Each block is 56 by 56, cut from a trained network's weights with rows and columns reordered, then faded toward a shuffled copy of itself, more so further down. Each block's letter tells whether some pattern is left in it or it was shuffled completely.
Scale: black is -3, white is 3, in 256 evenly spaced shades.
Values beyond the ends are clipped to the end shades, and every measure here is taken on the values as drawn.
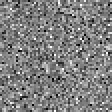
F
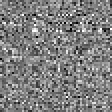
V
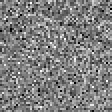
F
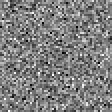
F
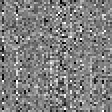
V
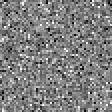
F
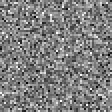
F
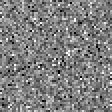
F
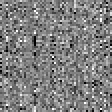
V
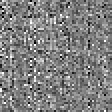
V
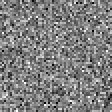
F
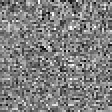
V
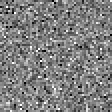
F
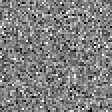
F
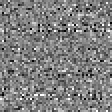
V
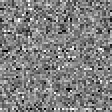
V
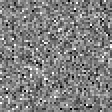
F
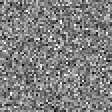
F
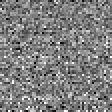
V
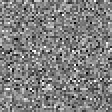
V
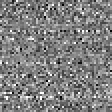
V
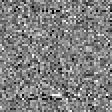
V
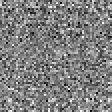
V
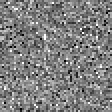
F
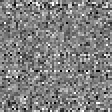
V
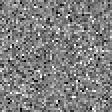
F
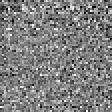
V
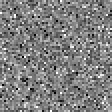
F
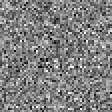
V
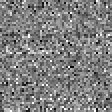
V
